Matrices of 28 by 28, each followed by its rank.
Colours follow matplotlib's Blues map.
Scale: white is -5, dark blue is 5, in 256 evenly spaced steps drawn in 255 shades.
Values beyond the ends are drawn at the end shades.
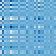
one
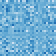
five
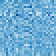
five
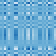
one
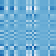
one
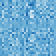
five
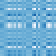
one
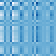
one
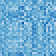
five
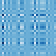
one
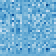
five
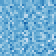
five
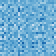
five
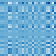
one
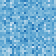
five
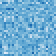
five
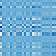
one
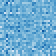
five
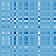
one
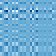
one
